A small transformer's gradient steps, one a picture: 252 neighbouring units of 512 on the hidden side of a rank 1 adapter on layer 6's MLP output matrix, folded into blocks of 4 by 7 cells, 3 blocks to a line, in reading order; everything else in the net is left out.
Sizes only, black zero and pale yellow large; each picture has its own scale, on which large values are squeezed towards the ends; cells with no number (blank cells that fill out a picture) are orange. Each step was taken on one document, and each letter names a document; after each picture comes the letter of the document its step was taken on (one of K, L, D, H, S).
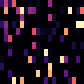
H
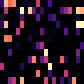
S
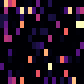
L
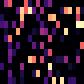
S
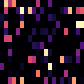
L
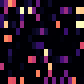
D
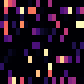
H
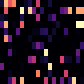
L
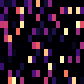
L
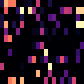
D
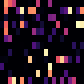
H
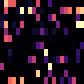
D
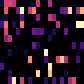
H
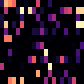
D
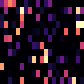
S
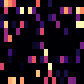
D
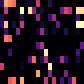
D
